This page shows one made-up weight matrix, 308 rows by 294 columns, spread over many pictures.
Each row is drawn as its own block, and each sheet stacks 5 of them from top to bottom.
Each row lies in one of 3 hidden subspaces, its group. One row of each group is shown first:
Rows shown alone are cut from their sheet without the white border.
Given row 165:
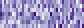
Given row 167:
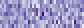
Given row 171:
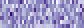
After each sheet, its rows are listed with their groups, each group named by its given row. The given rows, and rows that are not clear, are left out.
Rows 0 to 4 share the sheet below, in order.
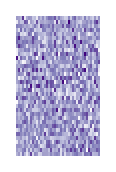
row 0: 165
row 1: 165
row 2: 165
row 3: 171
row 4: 167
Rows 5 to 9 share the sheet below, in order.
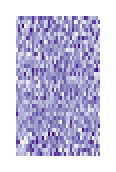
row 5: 167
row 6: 165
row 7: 165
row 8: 167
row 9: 167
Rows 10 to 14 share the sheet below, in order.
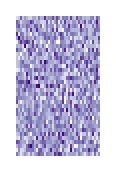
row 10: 167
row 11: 165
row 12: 165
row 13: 167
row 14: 167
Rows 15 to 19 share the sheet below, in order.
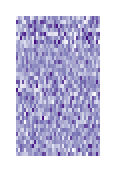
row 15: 165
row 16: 167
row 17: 167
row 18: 171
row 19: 165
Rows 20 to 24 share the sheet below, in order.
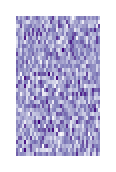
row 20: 171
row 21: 171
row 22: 171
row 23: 171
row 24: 171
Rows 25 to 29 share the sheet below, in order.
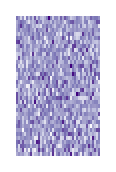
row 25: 165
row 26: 167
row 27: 171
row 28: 165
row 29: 165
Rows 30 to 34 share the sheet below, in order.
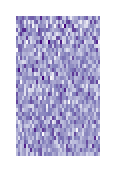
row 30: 167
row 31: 165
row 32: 171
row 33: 167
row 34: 171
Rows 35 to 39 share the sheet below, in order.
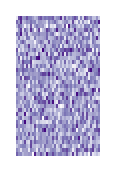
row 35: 167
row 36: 165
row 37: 171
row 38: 171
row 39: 171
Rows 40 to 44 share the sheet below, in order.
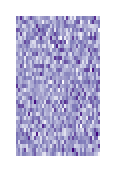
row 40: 167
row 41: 171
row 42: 165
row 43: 165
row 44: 165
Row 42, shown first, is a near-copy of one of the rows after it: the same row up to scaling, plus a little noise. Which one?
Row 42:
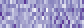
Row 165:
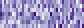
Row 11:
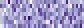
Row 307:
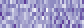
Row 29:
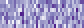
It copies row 307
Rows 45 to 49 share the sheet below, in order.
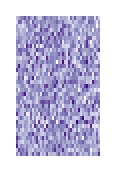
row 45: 165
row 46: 165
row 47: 171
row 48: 171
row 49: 167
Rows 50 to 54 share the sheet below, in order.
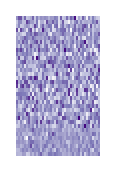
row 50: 165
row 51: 165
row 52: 167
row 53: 171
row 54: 167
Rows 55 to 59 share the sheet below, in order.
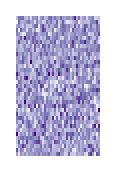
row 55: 165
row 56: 171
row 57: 171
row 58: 165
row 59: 165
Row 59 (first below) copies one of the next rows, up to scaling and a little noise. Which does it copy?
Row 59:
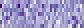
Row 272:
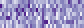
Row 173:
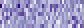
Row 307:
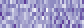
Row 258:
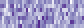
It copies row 173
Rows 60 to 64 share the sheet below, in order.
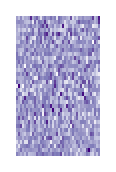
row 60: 171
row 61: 171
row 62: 167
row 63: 165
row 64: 165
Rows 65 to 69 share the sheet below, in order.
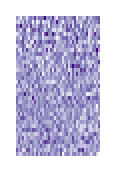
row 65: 171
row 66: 165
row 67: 171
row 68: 165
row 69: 167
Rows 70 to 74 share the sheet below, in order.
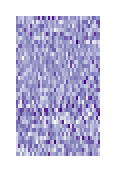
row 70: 171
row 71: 167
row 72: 165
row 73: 165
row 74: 167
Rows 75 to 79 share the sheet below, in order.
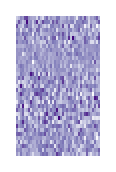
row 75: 165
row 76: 167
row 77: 171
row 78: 171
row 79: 165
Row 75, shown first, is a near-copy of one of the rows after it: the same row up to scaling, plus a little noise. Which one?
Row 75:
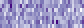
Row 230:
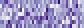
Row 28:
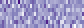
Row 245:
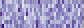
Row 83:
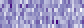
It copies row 83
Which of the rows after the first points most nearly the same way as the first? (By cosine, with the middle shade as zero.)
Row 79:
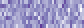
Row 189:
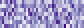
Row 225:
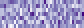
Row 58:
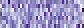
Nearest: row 58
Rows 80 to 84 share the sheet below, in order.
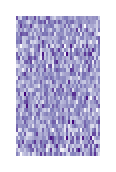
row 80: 165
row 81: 167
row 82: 165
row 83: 165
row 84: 167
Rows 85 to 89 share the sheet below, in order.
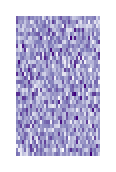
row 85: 167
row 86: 165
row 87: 165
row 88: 167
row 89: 167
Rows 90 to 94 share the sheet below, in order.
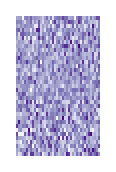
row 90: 165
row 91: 165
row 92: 167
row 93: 165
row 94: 165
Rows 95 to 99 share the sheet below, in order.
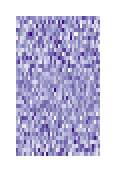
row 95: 167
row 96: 171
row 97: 165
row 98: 165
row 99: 171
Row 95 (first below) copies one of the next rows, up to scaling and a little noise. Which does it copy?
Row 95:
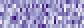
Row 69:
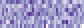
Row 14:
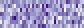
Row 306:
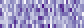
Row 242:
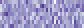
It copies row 14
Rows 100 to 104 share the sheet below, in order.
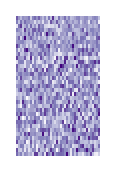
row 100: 171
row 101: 171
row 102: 167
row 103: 165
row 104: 171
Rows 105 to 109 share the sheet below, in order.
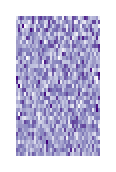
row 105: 167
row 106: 171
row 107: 165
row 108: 165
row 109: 167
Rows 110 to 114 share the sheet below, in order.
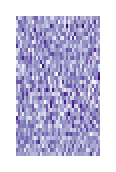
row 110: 167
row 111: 167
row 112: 171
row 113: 167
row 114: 165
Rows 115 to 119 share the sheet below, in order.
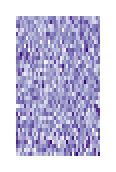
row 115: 167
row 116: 165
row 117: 165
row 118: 165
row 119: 165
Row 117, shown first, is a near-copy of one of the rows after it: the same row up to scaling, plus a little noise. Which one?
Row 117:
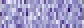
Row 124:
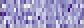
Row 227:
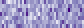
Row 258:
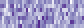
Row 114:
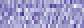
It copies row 227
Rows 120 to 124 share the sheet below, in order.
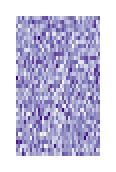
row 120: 171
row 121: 171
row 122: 165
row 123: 171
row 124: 165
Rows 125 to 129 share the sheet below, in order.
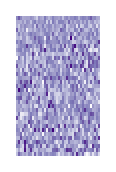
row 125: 167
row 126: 167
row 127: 165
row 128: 167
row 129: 171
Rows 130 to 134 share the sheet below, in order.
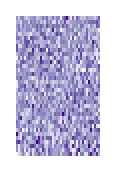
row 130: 167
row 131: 165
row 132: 167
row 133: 167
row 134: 165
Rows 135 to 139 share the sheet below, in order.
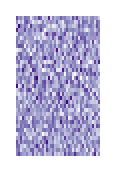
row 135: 171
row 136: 165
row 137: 167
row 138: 167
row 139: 165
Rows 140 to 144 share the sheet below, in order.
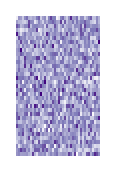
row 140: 167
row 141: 171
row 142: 167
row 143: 165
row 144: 171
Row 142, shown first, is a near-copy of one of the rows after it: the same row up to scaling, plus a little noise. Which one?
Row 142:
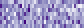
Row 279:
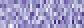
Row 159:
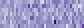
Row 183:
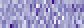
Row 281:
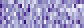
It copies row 281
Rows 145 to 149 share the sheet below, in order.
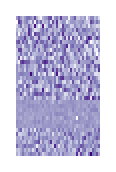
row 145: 165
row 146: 165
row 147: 171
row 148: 171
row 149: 165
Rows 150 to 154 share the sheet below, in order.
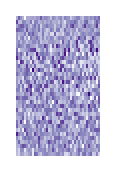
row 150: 165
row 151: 167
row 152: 165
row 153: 171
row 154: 165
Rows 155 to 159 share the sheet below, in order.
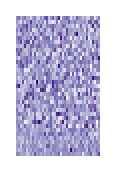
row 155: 167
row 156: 167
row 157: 167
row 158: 171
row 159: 167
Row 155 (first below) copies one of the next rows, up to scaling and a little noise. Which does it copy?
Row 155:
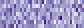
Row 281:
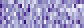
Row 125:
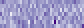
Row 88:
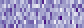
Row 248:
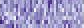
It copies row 88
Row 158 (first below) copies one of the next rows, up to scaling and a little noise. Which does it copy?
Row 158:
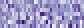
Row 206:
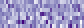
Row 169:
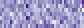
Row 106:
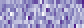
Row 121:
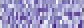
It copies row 206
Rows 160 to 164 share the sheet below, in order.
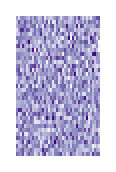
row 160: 167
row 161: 171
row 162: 165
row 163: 171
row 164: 171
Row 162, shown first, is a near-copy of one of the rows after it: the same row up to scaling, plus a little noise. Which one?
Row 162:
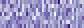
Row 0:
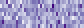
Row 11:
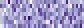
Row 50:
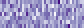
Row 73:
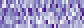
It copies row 50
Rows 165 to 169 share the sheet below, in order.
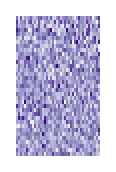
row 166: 171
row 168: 165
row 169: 171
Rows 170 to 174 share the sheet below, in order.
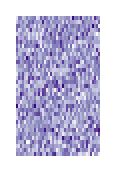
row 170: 171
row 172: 171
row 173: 165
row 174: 171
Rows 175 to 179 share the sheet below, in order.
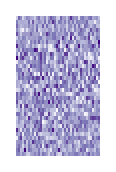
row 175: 167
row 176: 167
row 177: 171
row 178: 171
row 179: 171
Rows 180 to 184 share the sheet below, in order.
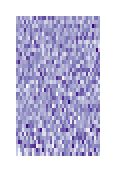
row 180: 171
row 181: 171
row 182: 171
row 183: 167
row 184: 165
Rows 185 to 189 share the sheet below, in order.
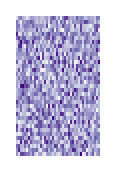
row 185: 167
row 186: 165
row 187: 167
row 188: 167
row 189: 165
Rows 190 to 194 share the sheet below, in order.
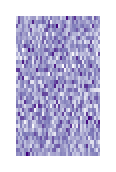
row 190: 171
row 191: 165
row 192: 171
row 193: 165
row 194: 167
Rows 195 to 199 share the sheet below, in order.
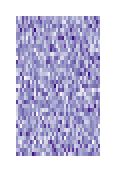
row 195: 165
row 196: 167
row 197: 171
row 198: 167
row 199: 165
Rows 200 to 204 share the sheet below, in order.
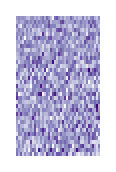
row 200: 171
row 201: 171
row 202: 167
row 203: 165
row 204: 171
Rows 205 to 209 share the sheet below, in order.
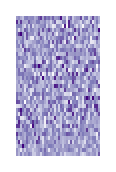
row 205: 167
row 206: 171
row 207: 171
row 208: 165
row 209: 165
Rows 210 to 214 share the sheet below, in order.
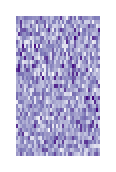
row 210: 167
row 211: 165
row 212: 171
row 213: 165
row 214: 171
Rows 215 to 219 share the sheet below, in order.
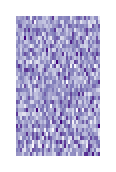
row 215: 171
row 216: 167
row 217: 165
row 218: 167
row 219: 171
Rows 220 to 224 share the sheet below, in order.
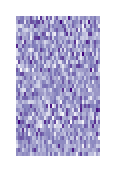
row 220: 171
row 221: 167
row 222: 165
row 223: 167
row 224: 165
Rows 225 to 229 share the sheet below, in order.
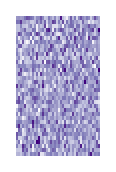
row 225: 167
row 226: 167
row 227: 165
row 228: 165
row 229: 165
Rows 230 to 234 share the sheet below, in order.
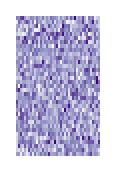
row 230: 165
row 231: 171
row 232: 165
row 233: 167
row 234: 167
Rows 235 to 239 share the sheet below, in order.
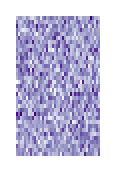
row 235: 167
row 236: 167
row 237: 167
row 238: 165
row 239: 167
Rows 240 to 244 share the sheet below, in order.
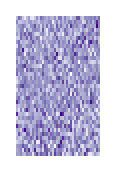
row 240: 165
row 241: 171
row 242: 167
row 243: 167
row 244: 165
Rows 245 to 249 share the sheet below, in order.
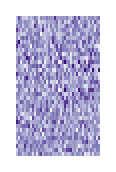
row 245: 165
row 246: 171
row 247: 171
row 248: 167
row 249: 171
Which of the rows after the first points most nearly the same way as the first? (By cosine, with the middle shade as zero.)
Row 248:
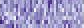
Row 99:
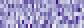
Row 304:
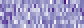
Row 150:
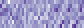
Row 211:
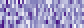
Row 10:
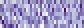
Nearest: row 10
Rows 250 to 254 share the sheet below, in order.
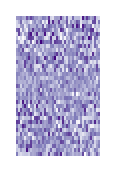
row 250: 167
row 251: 171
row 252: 165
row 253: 165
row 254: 167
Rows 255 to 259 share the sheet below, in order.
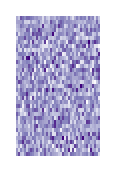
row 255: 171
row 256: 171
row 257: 171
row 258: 165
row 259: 167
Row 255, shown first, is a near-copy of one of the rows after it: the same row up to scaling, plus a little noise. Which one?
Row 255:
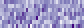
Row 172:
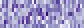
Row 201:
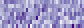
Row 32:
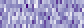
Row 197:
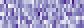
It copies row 201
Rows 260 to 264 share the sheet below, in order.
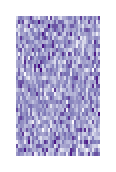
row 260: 171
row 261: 171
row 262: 165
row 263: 167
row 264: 171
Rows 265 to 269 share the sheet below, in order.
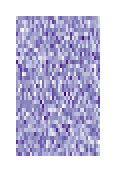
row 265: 167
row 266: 167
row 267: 165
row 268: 171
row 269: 167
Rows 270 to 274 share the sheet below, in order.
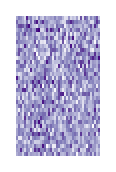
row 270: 165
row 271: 167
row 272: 165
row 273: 171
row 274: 171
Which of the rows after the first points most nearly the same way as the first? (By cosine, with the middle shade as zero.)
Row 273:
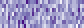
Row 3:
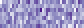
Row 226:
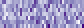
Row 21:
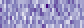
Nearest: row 3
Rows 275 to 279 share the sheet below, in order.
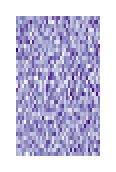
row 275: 167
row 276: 165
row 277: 167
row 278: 171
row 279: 167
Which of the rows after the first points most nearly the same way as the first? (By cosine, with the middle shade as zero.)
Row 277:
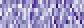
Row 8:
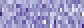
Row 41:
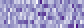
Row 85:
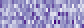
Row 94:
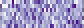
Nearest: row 85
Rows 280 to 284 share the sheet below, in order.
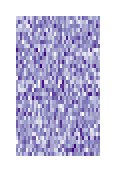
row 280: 165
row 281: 167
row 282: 165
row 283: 171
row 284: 167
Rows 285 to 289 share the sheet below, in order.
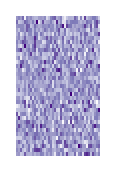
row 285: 165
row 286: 165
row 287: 167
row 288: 165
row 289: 171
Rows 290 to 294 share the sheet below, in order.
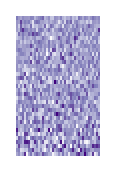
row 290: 167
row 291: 167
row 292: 165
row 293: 171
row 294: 171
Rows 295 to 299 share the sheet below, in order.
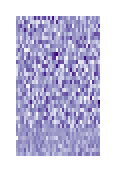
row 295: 171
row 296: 171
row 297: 171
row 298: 171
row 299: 171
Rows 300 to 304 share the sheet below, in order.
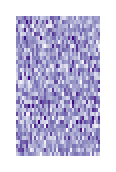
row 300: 165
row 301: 171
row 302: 165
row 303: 171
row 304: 167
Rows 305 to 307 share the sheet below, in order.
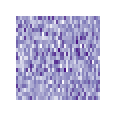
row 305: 171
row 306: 167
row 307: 165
